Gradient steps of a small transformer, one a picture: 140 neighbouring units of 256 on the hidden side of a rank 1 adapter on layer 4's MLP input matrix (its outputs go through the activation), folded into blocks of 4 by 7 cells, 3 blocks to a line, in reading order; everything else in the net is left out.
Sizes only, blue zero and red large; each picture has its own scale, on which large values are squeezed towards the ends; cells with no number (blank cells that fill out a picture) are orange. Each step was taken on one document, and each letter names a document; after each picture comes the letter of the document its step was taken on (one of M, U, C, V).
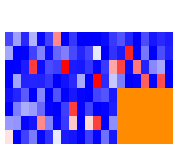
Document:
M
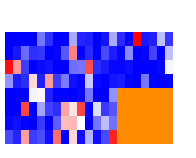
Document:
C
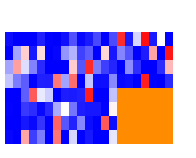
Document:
C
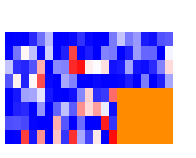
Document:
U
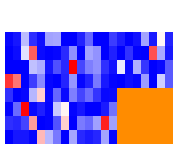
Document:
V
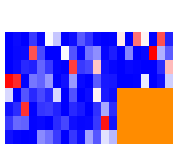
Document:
V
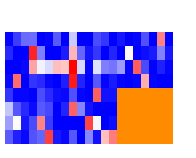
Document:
M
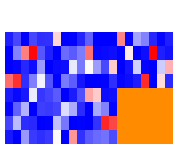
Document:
V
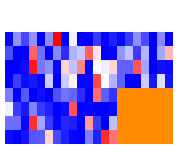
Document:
M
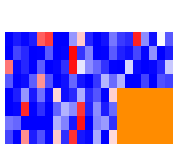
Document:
U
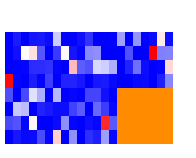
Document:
V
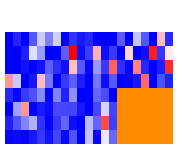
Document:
V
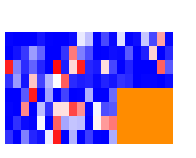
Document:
C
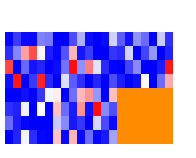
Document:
U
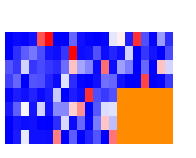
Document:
U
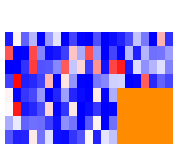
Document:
M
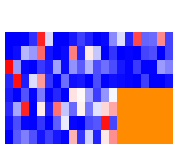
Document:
U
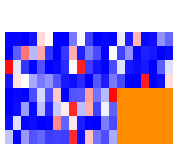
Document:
U
